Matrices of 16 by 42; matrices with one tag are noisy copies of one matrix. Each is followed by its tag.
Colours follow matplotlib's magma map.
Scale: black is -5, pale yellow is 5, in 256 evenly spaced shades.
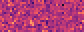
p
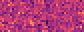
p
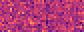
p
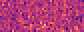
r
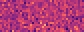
r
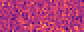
r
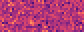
p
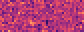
p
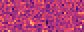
p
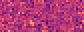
p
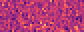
r
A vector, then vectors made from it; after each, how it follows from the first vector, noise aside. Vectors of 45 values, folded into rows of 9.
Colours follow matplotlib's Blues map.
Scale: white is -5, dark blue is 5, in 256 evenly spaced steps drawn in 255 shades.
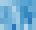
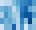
scaled up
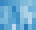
negated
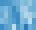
negated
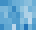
negated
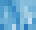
negated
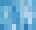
negated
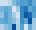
scaled up
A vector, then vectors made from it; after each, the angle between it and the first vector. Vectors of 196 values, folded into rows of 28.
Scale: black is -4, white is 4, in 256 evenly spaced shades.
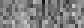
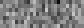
partly aligned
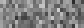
partly opposed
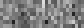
nearly opposite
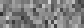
partly opposed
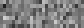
partly opposed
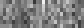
nearly opposite
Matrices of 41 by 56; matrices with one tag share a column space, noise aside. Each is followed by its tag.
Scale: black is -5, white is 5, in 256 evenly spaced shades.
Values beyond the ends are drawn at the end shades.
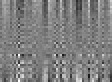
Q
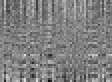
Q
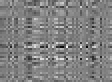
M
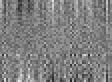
Q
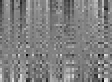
Q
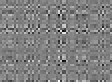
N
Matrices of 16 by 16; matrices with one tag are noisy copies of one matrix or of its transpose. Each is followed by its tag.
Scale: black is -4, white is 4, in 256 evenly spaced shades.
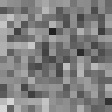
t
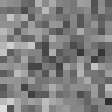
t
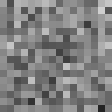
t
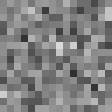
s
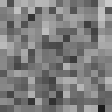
t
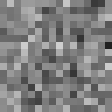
s
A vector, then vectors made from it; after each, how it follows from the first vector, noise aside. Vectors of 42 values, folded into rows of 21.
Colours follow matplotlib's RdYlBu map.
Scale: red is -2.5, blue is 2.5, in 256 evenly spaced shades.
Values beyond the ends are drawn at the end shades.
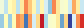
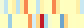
partly zeroed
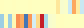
partly zeroed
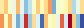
negated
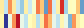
wrapped around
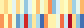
negated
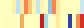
partly zeroed
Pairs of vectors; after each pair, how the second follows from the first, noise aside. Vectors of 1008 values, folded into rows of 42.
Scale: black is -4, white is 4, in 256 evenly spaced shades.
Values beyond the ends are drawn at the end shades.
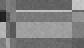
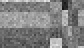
wrapped around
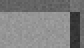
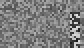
sign-scrambled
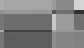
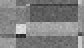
wrapped around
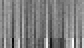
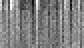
reversed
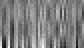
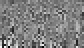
sign-scrambled
